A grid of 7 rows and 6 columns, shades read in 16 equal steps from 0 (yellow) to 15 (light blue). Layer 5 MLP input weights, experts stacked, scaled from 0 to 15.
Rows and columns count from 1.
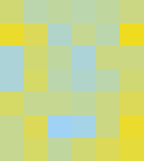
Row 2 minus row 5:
-4 -4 4 -1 3 -4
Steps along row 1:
up down up down down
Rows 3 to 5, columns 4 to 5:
13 7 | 12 10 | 9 7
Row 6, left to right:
8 4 15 14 7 1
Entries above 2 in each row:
6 4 6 6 6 5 5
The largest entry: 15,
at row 6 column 3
